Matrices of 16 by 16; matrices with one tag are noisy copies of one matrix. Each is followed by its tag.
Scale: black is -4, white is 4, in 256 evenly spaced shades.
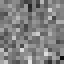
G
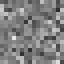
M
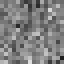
G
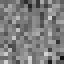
G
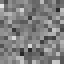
M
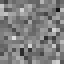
M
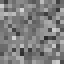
M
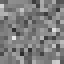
M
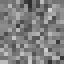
G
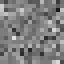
M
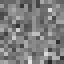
G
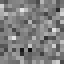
M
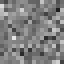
M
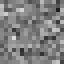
M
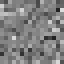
M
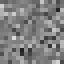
M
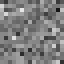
M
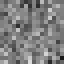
G
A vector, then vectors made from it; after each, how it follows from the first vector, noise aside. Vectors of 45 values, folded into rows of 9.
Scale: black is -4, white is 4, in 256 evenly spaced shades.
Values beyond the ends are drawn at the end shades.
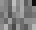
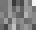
negated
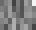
negated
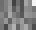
negated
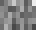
sign-scrambled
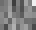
negated
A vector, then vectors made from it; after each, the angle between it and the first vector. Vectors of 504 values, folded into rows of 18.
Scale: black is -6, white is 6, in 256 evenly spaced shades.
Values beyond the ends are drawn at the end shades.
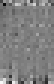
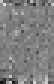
nearly opposite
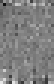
nearly parallel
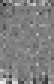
nearly parallel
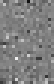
partly opposed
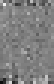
nearly opposite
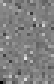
partly opposed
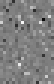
orthogonal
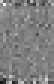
nearly opposite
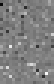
orthogonal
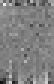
nearly opposite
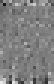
nearly parallel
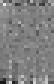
nearly opposite
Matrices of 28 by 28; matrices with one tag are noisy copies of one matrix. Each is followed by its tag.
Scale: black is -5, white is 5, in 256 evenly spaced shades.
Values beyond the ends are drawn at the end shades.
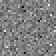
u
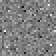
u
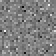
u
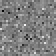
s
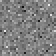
u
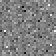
u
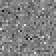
s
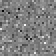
s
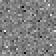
u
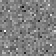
u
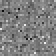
s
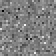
s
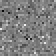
s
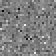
s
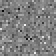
s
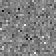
s
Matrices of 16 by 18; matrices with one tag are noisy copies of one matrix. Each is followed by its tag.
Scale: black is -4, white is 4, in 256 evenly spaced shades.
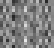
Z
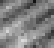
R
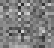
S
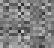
S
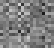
S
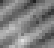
R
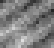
R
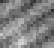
R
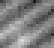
R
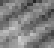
R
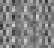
Z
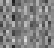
Z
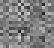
S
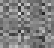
S
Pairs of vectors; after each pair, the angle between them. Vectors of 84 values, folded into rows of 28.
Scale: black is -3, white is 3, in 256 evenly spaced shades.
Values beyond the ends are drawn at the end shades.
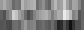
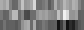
nearly parallel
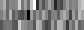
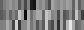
partly opposed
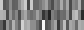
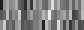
nearly opposite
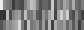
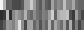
nearly parallel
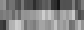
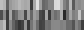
partly opposed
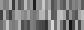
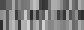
partly opposed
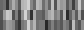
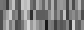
nearly parallel
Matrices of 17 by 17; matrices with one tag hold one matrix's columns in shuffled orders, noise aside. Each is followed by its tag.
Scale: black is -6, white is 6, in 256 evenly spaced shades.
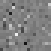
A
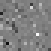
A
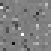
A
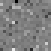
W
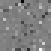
W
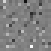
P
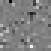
P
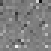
P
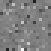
W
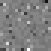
W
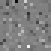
P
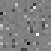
A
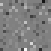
W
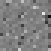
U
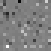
P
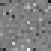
W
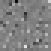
P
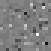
A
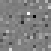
U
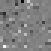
P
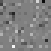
P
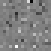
P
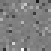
W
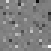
P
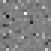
U
